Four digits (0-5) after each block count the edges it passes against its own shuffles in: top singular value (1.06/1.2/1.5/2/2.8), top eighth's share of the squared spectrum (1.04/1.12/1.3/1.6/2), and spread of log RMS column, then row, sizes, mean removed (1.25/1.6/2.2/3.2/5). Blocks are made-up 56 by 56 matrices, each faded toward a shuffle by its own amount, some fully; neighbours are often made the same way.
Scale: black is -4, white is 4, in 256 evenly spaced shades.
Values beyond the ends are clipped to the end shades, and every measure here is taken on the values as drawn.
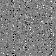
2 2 2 0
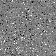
0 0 0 0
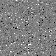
2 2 0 0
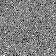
0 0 0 0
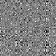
4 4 2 2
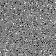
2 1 0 0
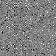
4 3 1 1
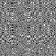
4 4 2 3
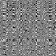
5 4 3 3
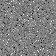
1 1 0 0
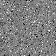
0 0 0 0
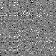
4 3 1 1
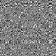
4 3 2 2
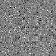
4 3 1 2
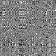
4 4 2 2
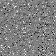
3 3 1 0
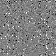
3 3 1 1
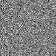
3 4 2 1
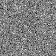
2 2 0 0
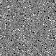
3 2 1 1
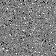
0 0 0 0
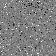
0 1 0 0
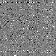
3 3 1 2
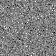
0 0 0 0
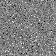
1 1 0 0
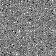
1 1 0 0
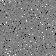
0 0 0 0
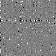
4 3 1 2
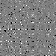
4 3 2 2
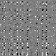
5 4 3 2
